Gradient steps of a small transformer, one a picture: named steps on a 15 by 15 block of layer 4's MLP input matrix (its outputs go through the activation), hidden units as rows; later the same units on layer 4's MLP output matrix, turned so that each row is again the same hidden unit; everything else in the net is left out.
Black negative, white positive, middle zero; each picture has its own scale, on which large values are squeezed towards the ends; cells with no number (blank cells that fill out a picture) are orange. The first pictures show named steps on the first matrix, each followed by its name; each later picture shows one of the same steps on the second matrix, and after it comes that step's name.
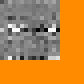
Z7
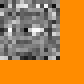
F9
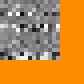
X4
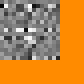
F9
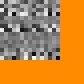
X4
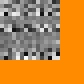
X4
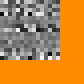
X4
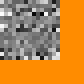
X4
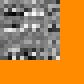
X4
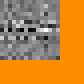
Z7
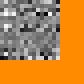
X4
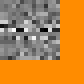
Z7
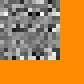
X4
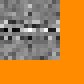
Z7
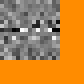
Z7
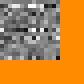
F9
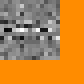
Z7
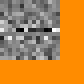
Z7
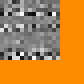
X4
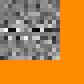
Z7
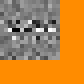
Z7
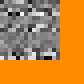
X4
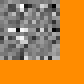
F9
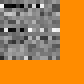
F9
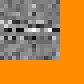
Z7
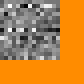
F9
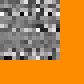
X4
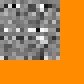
F9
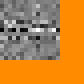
Z7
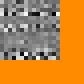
X4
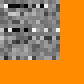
F9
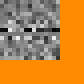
Z7
